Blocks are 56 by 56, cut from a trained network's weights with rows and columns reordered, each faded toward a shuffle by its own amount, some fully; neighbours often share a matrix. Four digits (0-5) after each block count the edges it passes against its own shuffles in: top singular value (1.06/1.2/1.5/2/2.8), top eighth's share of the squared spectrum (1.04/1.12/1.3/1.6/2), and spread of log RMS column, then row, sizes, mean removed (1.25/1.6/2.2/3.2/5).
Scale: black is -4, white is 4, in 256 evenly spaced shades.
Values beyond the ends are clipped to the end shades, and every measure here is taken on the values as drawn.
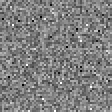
0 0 0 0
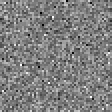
1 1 0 0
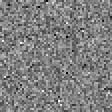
0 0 0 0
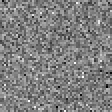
0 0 0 0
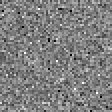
1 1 0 0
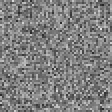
2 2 0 0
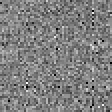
3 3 1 0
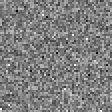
0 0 0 0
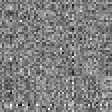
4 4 2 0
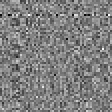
4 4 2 1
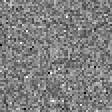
1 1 0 0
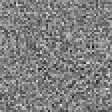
3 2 0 1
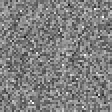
1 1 0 0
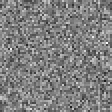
3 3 0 0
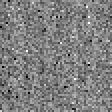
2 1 0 0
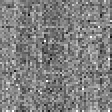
3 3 1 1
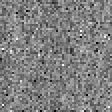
2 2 0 1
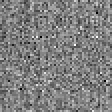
3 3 0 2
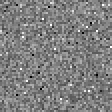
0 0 0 0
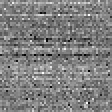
4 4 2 2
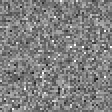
0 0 0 0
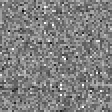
0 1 0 0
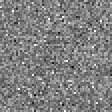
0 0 0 0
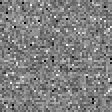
1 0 0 0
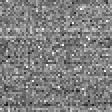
3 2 0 1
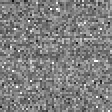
1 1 0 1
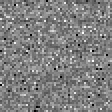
1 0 0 0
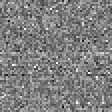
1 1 0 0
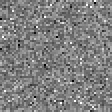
1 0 0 0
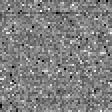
1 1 0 0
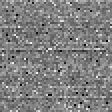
3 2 0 1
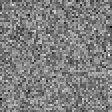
1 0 0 0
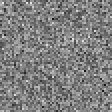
1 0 0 0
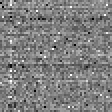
3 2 1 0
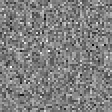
3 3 1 0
